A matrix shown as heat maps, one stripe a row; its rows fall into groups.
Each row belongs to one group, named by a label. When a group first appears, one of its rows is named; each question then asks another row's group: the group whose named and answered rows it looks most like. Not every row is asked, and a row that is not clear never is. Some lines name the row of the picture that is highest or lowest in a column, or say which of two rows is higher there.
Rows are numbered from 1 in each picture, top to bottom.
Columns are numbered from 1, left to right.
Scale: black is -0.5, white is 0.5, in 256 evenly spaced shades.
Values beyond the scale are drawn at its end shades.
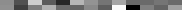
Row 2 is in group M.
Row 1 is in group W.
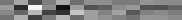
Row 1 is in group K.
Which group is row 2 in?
W
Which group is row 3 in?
W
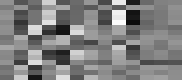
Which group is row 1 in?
M
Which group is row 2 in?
K
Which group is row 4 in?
M
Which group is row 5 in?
M
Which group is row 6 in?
W
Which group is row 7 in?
W
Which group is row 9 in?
K
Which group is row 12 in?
W
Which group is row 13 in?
W
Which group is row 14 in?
K
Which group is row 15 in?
K
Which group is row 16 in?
K
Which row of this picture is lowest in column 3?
16
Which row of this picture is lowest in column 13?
13
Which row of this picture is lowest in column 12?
13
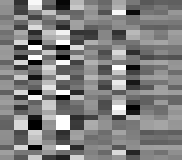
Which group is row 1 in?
W
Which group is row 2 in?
W
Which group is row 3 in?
M
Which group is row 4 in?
K
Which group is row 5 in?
W
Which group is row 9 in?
K
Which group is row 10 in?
W
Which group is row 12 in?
W
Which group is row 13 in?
K
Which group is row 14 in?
M
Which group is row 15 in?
M
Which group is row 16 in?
K
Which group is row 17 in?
M
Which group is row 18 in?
M
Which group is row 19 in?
K
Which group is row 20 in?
W
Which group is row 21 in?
M
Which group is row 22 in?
M
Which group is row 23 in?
M
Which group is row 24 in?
K
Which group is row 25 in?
K
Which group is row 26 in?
K
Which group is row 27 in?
W
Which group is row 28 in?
W
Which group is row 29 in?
W
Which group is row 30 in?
K
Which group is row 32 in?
W
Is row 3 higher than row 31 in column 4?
Yes
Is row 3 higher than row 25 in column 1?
Yes
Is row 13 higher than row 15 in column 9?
No
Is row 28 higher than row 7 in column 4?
No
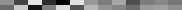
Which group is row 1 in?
W
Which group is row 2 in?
K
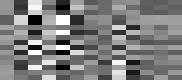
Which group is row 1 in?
W
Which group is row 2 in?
W
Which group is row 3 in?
W
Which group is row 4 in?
K
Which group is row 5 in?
K
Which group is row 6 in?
M
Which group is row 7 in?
K
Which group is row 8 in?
M
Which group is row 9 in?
W
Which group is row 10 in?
K
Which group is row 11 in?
W
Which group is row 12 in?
K
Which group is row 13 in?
M
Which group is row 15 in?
M
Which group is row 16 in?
M
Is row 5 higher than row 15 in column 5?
Yes
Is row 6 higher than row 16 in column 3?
Yes
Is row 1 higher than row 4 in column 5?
No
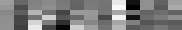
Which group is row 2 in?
M
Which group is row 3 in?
W
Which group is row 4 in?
M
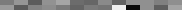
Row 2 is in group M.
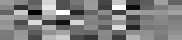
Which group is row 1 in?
M
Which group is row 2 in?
M
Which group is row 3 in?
K
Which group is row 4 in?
M
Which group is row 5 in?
W
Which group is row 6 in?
M
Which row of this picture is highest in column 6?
5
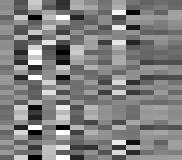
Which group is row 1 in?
W
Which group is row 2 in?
W
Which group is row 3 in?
M
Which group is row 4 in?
K
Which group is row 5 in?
K
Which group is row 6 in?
M
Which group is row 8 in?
K
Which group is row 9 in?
M
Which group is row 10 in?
W
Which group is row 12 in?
W
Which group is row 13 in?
W
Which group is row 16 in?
W
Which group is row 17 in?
M
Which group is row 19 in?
M
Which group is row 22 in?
K
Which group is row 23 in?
K
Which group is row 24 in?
K
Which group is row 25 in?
K
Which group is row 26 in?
W
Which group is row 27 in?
K
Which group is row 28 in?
K
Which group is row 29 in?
M
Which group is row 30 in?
K
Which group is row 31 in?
M
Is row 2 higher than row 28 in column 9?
Yes
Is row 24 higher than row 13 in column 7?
Yes
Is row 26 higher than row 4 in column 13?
No
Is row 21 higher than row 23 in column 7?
No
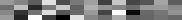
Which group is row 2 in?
K
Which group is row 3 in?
M
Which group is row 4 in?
W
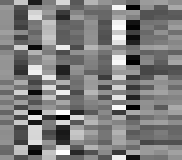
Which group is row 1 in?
K
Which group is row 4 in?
W
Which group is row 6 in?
M
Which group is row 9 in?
M
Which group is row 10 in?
K
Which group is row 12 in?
M
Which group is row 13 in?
M
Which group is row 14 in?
W
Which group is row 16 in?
M
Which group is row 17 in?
K
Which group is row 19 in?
K
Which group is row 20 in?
M
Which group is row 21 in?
K
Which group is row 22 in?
M
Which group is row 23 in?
K
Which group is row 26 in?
W
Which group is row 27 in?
W
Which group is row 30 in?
K
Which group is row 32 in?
M
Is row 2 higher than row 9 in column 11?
Yes
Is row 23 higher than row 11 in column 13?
Yes
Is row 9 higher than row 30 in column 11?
No
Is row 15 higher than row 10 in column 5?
No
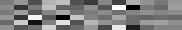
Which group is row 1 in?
K
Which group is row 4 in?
W
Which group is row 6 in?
M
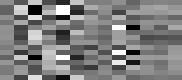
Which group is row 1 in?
W
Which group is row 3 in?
K
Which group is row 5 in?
K
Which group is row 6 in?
M
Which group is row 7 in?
W
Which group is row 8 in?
W
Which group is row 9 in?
W
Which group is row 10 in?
K
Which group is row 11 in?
M
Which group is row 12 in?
K
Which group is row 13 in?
M
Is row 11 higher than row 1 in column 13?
Yes
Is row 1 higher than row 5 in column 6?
Yes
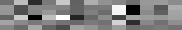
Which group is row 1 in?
K
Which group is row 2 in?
M
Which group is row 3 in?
M
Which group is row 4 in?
K
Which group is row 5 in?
M
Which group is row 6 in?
W
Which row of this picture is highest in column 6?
6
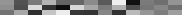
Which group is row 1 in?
M
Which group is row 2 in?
W
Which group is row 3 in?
K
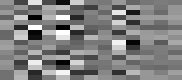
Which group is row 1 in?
W
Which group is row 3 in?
M
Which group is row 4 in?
K
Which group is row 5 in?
M
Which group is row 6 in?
W
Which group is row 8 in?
K
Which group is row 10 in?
M
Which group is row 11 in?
W
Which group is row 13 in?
W
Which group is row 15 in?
K
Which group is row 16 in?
K
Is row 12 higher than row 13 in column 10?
Yes
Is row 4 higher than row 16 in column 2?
Yes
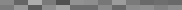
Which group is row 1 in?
W
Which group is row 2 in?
K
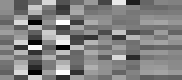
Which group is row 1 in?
M
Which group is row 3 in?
W
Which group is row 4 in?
K
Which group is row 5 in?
K
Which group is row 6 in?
W
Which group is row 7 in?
M
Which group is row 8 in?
K
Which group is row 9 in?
K
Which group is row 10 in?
W
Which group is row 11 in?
K
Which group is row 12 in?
M
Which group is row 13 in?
K
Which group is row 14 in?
K
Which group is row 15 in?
K
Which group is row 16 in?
W
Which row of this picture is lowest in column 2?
10
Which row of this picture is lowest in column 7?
8
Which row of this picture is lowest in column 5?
10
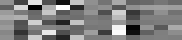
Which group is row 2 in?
K
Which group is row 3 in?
M
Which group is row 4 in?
M
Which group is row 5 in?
W
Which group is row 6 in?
M
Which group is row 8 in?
W
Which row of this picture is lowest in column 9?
2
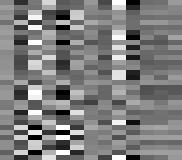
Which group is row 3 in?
W
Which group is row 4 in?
W
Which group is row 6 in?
W
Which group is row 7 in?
M
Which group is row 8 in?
M
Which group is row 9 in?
W
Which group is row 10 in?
M
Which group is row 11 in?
W
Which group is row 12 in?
M
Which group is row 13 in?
W
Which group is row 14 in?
W
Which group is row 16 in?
M
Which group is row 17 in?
K
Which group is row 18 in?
W
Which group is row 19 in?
W
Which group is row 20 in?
W
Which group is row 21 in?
K
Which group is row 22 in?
K
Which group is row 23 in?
W
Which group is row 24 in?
W
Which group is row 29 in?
W
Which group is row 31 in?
K
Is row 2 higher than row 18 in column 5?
Yes
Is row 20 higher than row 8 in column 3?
Yes
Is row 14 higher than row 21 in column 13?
No
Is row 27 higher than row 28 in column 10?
No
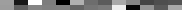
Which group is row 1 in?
W
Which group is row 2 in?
M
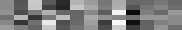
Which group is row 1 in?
W
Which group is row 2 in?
W
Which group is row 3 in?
M
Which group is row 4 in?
K
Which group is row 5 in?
M
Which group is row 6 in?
M
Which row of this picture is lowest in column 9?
4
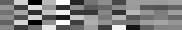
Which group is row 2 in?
W
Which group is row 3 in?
K
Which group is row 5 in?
K
